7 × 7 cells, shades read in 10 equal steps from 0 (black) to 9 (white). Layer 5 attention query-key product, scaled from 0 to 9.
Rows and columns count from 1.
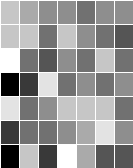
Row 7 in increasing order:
0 2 3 3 6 7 9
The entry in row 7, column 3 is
2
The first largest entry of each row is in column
1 1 1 3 1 6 4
